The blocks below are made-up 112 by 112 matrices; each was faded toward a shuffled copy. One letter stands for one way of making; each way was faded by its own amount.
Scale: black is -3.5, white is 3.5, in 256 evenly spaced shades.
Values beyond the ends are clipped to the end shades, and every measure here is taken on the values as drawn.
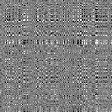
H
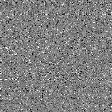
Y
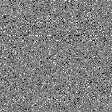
Y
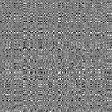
H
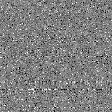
Y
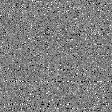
Y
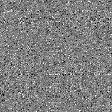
Y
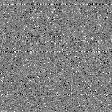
Y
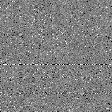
Y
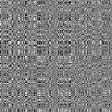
H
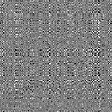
H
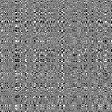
H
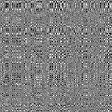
H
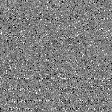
Y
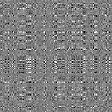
H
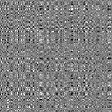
H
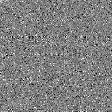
Y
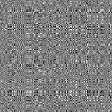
H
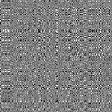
H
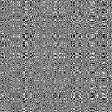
H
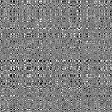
H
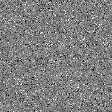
Y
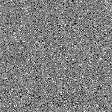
Y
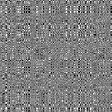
H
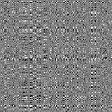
H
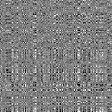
H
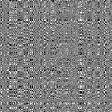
H
